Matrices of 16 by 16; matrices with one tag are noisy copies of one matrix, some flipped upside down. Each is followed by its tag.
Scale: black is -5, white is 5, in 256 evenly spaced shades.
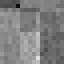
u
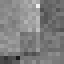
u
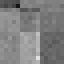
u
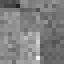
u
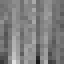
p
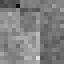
u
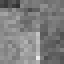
u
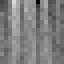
p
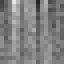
p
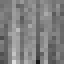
p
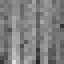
p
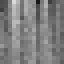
p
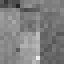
u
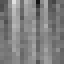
p
